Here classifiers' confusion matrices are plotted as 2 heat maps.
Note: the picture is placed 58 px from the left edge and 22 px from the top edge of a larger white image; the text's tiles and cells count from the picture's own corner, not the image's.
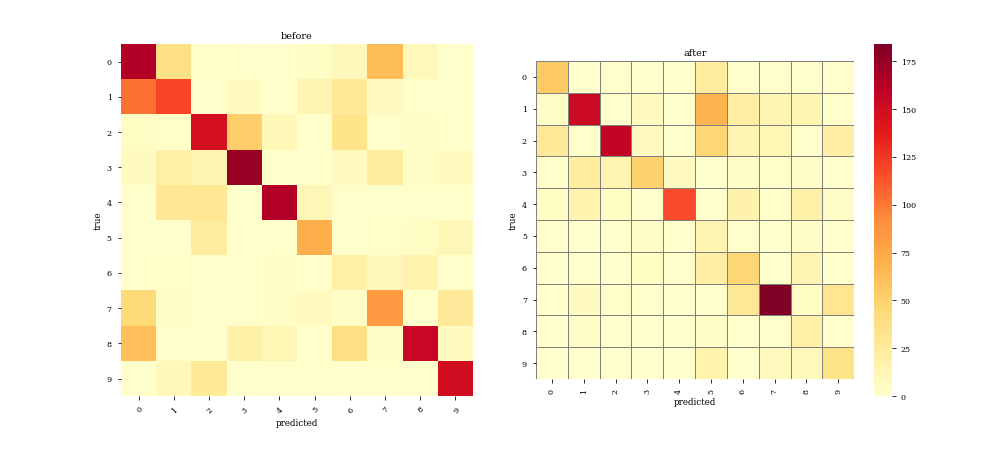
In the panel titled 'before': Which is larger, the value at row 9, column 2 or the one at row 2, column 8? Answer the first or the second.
the first
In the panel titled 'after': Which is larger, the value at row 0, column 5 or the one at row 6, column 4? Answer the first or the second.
the first
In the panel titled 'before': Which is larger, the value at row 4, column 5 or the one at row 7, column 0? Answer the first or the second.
the second
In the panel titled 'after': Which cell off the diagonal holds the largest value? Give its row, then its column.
1, 5
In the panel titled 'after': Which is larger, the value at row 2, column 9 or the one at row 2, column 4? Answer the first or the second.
the first
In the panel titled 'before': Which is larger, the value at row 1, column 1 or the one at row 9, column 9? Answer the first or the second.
the second
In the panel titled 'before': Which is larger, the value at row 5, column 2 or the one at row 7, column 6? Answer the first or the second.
the first
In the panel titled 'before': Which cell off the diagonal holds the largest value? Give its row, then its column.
1, 0
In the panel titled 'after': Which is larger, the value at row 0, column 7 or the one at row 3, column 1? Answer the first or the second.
the second
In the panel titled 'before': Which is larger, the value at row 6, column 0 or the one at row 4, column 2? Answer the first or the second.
the second
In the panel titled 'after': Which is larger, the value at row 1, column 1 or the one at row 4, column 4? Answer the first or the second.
the first
